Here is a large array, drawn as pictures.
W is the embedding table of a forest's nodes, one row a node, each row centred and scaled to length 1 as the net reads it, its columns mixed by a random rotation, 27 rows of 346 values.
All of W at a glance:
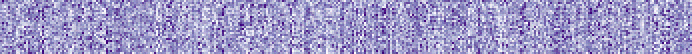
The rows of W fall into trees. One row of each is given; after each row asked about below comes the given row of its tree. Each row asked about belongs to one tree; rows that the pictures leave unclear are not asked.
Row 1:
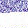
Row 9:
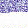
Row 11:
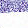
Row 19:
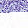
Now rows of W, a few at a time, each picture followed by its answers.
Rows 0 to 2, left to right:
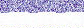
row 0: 11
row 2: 19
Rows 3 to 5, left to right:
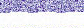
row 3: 19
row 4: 9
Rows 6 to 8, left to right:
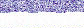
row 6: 9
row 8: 19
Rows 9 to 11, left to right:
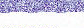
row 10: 19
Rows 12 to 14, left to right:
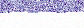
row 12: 11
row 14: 11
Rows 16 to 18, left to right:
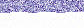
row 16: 9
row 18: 1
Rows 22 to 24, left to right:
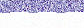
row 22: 1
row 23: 1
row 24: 9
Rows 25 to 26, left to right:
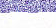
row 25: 9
